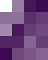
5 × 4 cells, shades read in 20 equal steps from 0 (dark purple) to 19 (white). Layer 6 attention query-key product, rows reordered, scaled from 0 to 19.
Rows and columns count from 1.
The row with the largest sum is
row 1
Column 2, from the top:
9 8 1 2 5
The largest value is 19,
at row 1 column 1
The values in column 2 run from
1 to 9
